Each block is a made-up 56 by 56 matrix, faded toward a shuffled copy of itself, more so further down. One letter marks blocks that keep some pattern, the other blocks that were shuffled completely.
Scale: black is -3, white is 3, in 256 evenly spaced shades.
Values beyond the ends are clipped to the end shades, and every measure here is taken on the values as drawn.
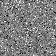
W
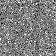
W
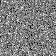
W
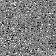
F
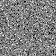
W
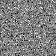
F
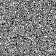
F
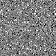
F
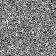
W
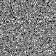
F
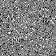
F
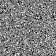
W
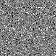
F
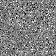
F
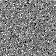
W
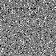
F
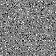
F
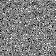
F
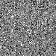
F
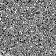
F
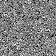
F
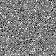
F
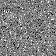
W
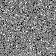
W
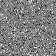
W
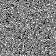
F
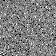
W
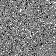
W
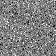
W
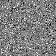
F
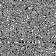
F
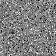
F
